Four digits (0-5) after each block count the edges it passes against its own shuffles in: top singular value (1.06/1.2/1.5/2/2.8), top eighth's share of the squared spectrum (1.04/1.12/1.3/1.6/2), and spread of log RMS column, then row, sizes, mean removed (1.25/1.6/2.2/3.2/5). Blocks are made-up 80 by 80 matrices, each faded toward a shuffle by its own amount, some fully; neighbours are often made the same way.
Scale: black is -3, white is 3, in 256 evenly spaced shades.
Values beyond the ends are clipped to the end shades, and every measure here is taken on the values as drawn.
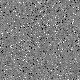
0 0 0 0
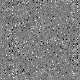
2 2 2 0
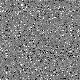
3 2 0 1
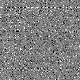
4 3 1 2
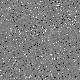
0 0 0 0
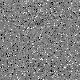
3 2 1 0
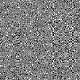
4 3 2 2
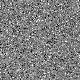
0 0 0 0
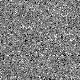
1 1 0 2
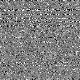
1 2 0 4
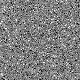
2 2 0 0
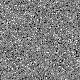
1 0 0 0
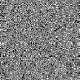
4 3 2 2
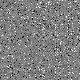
3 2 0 0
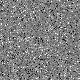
2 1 0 0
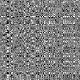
5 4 3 3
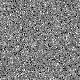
3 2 0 0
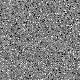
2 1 0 0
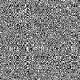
4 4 2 2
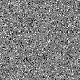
3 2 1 0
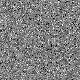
3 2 0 0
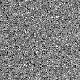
3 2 1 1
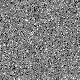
1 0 0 0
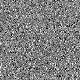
3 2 1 1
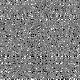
4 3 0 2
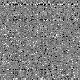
4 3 1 2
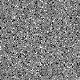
3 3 1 1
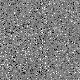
2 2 1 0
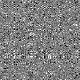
4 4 2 2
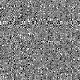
4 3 2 2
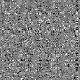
4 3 2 2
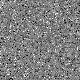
2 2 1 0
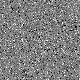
0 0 0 0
